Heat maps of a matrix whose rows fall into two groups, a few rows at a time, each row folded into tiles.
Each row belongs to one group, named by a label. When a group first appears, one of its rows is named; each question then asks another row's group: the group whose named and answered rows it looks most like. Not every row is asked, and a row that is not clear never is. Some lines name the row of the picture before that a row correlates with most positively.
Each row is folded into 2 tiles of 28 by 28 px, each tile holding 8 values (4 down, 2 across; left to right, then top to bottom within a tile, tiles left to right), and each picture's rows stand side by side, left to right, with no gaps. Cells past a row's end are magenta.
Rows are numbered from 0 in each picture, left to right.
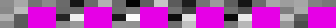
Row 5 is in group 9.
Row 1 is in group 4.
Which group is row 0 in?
9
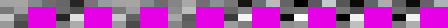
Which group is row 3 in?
9
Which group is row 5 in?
4
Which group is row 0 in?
9
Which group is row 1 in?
4
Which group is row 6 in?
4
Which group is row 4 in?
4
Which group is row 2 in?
9
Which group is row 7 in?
4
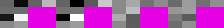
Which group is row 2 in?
9
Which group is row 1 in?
4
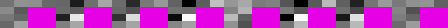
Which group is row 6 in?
4
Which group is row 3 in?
4
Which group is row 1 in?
4
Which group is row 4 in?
9
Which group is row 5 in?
4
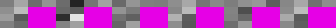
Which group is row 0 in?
9
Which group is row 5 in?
9
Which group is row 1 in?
4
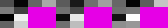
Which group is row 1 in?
4
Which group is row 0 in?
4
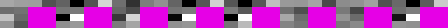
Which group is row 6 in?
9
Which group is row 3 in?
4
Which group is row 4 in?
4
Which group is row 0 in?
9
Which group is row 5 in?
9
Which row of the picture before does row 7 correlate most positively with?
2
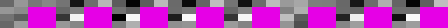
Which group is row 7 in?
4
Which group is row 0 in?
9
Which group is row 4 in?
4
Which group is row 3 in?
4
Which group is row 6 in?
4
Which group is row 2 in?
4
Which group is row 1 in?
4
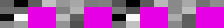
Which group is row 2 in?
4
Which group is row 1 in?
9
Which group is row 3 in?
9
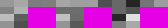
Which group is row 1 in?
9
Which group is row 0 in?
9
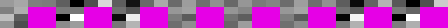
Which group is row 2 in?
4
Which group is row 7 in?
4
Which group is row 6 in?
4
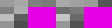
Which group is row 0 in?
9
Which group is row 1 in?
9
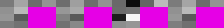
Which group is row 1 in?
9
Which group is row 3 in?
9
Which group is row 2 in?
4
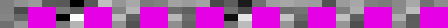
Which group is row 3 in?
9
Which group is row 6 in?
9
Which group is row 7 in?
9
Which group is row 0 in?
9
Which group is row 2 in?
9
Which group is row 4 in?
4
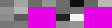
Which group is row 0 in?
9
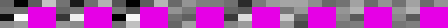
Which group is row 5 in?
9
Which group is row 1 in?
4
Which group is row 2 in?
4
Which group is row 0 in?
4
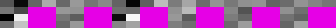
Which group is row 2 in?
4
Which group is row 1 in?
9
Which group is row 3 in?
9
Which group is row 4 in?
9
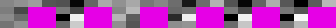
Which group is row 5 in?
4
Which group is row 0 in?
9
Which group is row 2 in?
9
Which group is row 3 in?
4
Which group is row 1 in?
4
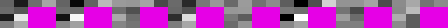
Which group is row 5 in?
4
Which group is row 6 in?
9
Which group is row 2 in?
9
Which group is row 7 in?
9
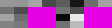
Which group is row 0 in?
9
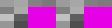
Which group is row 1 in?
9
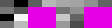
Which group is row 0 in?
4
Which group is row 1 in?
9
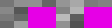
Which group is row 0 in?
9
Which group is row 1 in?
9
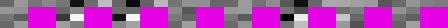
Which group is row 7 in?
9
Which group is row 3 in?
9
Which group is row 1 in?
4
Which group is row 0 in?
9
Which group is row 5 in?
4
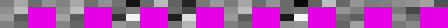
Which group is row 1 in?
9
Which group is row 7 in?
9
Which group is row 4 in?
9
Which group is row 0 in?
9
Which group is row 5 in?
4
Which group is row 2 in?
4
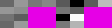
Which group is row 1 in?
4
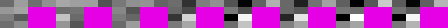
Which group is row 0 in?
9
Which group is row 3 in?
4
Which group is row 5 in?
4
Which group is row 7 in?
4
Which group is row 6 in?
4
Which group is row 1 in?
9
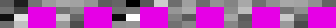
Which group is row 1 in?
9
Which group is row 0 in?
4
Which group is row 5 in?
9
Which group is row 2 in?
4
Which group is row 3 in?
9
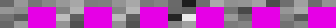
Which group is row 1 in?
9
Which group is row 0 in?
9
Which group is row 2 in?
9
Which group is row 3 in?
4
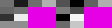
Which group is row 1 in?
4
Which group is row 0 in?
4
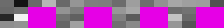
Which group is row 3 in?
9
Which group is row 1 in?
9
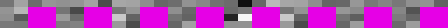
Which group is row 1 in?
9
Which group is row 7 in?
9
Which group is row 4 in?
4
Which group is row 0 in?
9
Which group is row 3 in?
9
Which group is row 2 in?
9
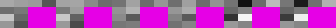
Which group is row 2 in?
9
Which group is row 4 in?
4
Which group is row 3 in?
9
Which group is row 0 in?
9
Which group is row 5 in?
4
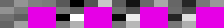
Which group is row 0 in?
9
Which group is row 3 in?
4
